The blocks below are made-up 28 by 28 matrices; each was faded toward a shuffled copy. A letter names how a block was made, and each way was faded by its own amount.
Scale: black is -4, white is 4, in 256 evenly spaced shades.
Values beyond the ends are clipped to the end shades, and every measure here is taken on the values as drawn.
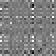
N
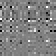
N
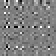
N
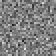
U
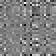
N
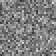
U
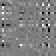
N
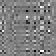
N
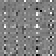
N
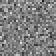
U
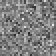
U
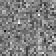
U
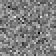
U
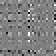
N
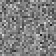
U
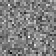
U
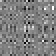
N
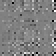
N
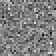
U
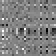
N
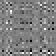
N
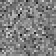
U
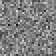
U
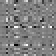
N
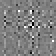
N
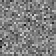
U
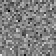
U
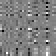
N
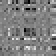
N
